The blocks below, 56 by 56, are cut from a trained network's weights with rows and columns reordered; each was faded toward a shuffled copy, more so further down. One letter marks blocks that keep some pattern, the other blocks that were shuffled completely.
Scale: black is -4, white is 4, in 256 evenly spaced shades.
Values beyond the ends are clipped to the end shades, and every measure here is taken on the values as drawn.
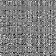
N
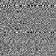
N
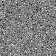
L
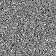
L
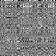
N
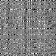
N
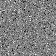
L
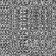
N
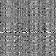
N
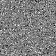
L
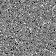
L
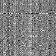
N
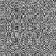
N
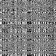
N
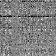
N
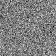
L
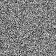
L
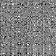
N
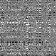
N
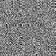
N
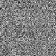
N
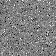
L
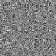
N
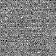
N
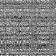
N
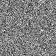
L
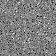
L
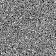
L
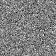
L
